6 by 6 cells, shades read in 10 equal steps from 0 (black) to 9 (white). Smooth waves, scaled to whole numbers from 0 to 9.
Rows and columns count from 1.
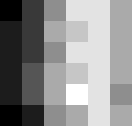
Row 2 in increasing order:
1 2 6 6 7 8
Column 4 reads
8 7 8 7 9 6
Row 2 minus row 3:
0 0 1 -1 0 0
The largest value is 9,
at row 5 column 4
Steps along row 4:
up up up up down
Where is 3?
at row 4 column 2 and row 5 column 2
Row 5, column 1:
1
